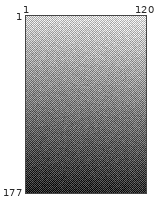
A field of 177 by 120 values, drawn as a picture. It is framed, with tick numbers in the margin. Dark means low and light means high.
Odd rows or columns: none. Grain: checkered. Slope: up to the top.
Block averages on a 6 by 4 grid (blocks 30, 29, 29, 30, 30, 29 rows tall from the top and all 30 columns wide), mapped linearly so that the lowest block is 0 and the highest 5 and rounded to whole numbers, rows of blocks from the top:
5555 / 4444 / 3333 / 2222 / 1111 / 0000
